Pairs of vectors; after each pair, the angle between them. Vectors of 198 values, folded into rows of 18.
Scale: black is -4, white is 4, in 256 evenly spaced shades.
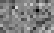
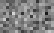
partly aligned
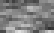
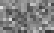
partly opposed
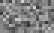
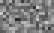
nearly opposite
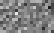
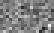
partly aligned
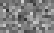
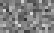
nearly parallel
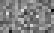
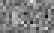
partly aligned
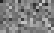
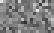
nearly opposite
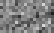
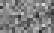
nearly parallel
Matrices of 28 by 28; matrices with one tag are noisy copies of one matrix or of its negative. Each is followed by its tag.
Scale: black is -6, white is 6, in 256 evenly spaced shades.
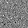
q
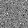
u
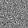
q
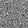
u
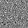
q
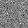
u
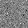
u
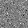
u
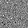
q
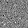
q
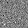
q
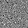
q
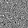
q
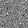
u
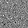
q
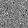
u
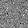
u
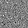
q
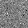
u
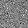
u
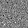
q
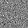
q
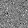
u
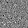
q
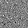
q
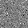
u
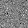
u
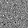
q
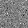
u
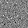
q
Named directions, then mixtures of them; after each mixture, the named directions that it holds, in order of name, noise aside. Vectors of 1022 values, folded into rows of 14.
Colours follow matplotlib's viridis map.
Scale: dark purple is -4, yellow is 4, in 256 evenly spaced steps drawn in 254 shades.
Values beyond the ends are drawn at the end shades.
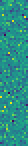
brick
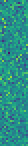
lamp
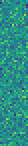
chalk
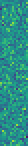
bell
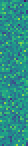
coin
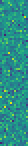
brick, chalk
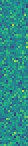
chalk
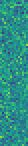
coin, lamp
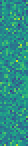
bell, chalk, coin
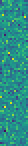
brick, chalk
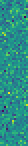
brick, chalk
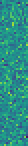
bell, chalk, lamp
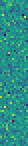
brick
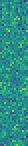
bell, coin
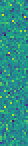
brick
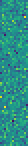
bell, brick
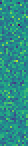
chalk, coin, lamp
